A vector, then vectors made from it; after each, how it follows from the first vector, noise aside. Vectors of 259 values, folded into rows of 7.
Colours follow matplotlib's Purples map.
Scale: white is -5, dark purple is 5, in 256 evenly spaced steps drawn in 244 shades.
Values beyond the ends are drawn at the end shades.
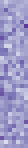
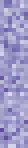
wrapped around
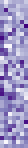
scaled up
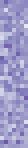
negated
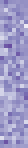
negated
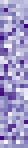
scaled up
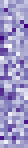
scaled up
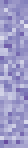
negated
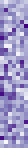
scaled up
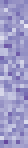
negated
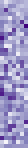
scaled up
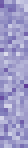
wrapped around
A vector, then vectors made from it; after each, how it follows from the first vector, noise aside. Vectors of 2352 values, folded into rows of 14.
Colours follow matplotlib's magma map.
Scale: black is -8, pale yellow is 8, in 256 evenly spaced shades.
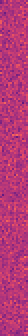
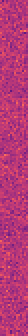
wrapped around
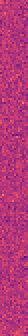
negated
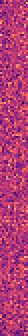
scaled up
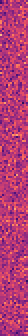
scaled up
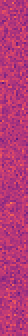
wrapped around
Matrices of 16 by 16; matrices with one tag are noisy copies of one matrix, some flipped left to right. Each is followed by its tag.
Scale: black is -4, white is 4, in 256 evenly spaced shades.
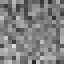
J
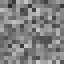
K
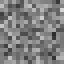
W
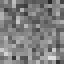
J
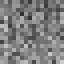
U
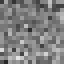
J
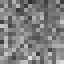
U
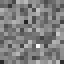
K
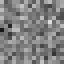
W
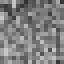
J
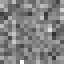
W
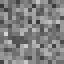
K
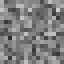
W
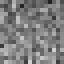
J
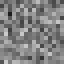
K
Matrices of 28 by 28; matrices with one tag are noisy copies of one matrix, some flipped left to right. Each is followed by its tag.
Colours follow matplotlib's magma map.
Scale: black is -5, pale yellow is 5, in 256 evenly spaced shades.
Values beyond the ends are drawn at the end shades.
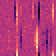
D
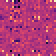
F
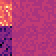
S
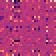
F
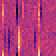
D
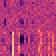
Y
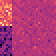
S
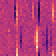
D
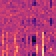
Y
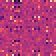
F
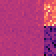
S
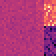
S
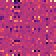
F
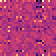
F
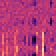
Y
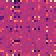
F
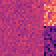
S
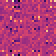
F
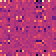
F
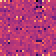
F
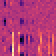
Y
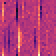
D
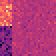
S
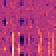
Y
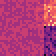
S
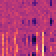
Y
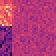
S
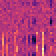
Y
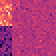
S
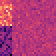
S
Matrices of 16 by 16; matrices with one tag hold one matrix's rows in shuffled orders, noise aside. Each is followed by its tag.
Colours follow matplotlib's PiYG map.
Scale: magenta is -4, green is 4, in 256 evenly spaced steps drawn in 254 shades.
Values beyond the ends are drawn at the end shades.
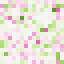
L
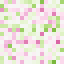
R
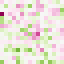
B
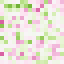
B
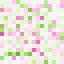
B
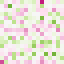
R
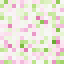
L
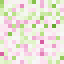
R
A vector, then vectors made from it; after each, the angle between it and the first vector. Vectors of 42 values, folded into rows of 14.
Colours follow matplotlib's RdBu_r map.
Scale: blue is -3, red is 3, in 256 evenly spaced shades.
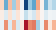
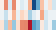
orthogonal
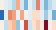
partly aligned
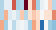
partly opposed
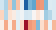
nearly parallel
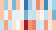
nearly parallel
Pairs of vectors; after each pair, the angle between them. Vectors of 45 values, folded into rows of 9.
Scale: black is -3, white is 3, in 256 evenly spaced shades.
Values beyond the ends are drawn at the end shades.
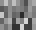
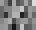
partly aligned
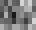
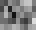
nearly parallel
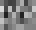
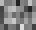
orthogonal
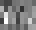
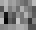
nearly opposite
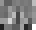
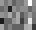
partly opposed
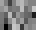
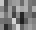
partly aligned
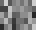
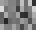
partly opposed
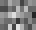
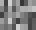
partly aligned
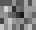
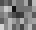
nearly parallel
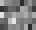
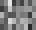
partly aligned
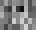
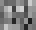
nearly opposite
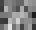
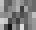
nearly opposite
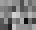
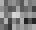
nearly parallel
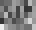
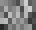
nearly opposite
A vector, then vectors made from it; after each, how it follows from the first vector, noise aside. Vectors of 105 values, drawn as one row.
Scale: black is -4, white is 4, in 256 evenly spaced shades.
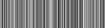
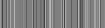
partly zeroed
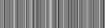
partly zeroed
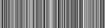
copied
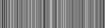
partly zeroed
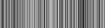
sign-scrambled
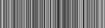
sign-scrambled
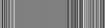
partly zeroed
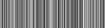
copied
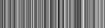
sign-scrambled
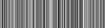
copied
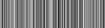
copied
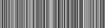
copied
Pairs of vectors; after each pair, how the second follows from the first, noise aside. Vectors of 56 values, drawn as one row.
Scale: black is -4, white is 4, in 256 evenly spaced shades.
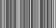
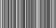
reversed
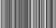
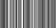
wrapped around
